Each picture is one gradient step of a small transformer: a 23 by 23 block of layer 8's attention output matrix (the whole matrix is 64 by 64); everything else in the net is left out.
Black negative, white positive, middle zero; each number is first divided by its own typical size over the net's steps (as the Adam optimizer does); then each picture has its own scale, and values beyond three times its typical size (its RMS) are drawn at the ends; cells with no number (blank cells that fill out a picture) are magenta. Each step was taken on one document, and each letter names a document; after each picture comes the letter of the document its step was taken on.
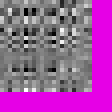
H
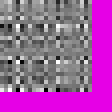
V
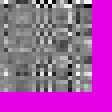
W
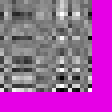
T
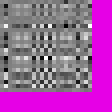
W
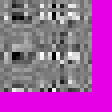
T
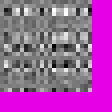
W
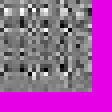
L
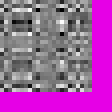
T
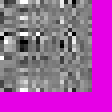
H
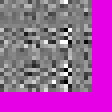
L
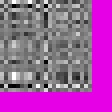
T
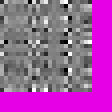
L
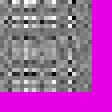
H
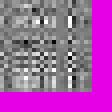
H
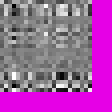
T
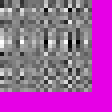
V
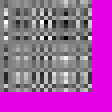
W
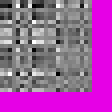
V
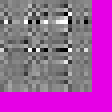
L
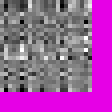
L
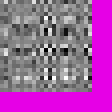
W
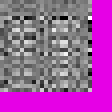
W
